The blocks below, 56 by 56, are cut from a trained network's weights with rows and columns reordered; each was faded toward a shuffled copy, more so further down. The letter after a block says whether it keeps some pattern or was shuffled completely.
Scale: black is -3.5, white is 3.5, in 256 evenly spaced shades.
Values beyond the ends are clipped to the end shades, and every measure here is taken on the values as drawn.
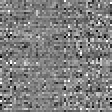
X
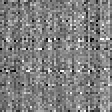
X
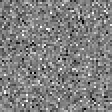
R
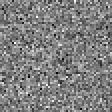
R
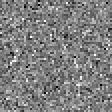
R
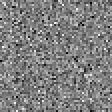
R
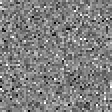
R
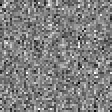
X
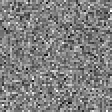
R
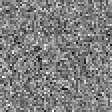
R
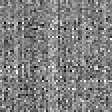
X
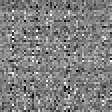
X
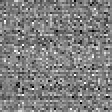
X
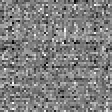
X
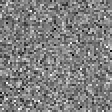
R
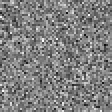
R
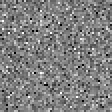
R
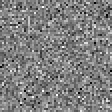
R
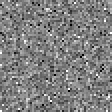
R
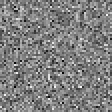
X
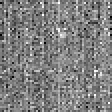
X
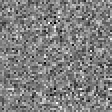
X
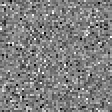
R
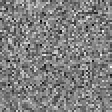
X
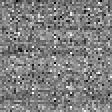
X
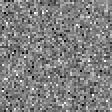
R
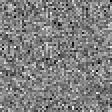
X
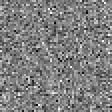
R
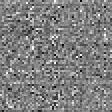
X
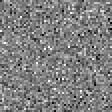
R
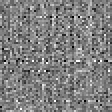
X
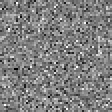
R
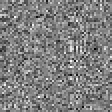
X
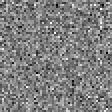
X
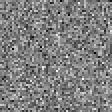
R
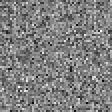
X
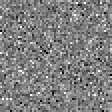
R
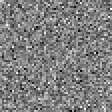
R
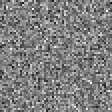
R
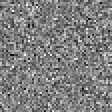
X
